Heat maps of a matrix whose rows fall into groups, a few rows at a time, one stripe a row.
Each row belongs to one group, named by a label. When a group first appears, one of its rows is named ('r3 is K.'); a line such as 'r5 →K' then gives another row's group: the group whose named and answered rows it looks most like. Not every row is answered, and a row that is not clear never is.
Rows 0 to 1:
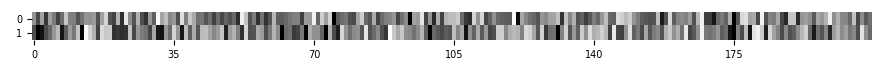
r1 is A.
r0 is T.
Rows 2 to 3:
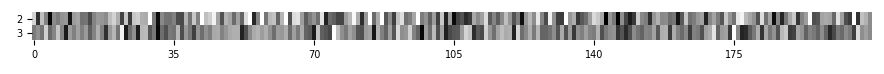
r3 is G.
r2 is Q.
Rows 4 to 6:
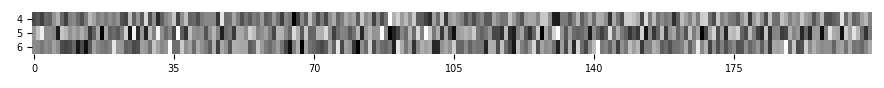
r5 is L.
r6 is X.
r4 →A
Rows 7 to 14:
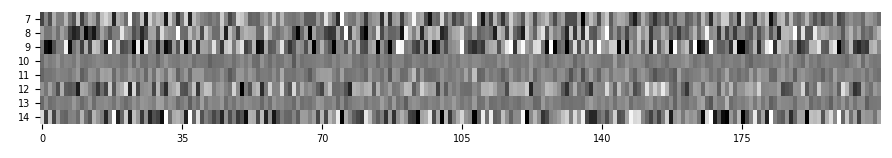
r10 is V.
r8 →X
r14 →T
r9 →A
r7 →G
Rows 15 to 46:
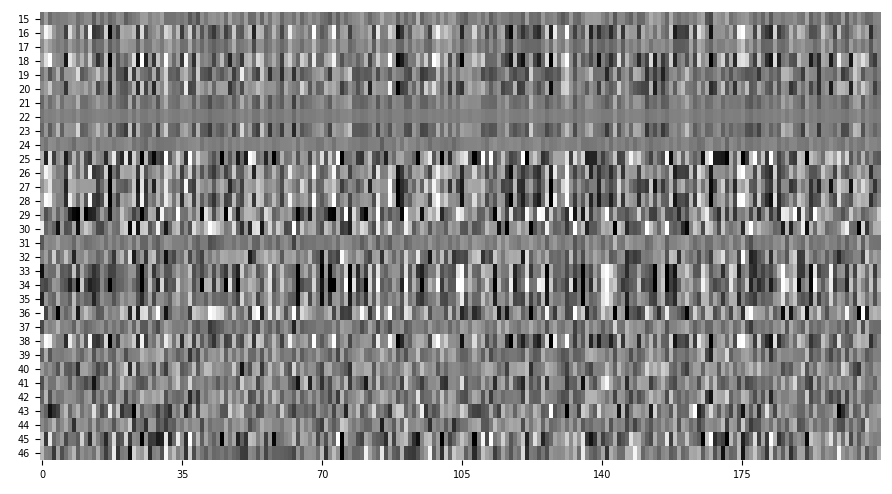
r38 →L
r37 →V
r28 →L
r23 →V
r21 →V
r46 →T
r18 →L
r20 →L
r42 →G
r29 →X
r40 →Q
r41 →X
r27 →L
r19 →V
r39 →G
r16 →L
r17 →L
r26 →L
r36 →Q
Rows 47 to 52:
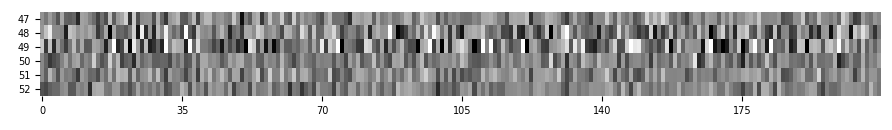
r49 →T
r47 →Q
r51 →Q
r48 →L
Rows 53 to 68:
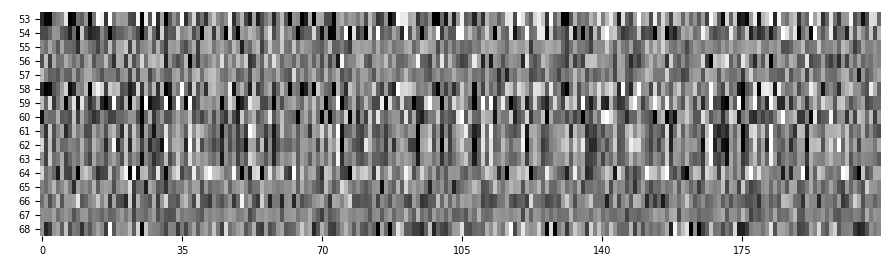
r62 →T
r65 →G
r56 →G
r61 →T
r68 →A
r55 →Q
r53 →A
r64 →Q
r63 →T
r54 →X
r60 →X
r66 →V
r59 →T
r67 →G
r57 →Q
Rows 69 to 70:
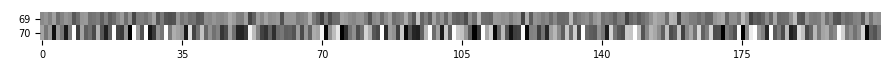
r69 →G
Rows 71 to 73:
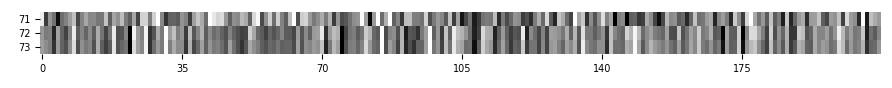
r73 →T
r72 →T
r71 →Q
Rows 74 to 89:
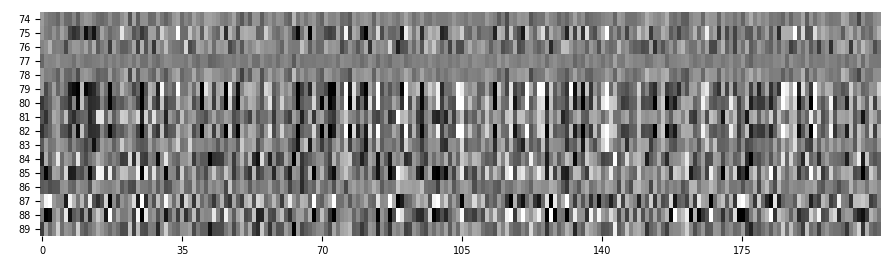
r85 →A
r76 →L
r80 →X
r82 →X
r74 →Q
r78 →Q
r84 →V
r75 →X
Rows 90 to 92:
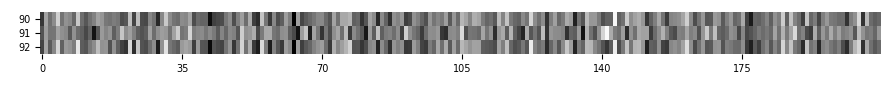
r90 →V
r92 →V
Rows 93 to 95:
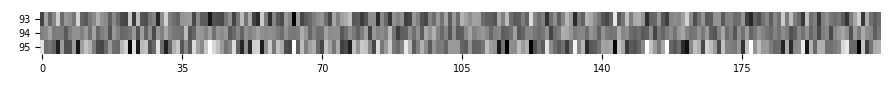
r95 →Q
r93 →V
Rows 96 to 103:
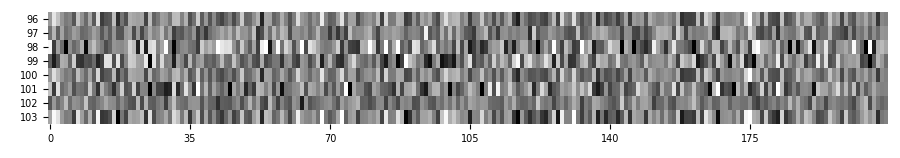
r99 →A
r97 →G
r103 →L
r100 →L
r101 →T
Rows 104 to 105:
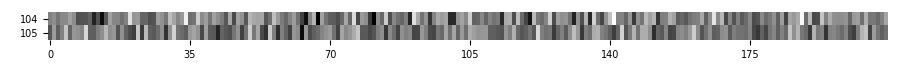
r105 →V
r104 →X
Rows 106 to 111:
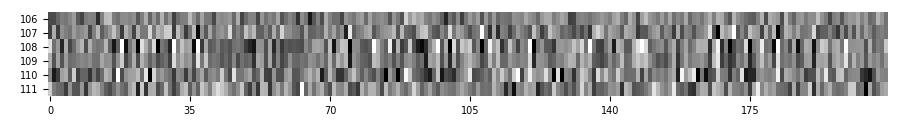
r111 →Q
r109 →T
